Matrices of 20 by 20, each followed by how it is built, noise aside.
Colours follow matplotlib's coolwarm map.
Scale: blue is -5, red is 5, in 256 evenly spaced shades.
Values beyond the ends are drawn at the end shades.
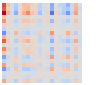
low rank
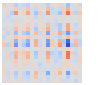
low rank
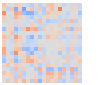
low rank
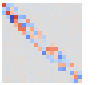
banded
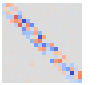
banded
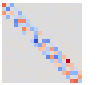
banded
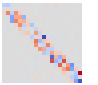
banded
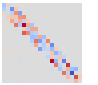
banded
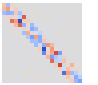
banded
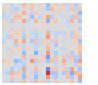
low rank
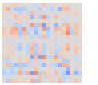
low rank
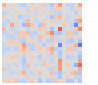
low rank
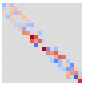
banded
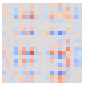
low rank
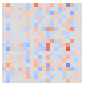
low rank
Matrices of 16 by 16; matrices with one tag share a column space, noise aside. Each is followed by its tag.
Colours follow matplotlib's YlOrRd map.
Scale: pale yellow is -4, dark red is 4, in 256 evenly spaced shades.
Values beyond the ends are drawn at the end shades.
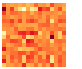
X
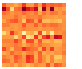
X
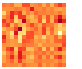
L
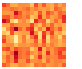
L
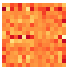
X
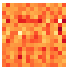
L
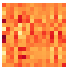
L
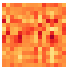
L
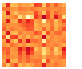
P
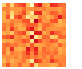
P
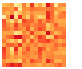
P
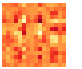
L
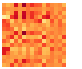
P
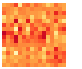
L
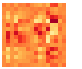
L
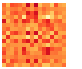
P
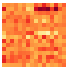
X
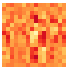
L
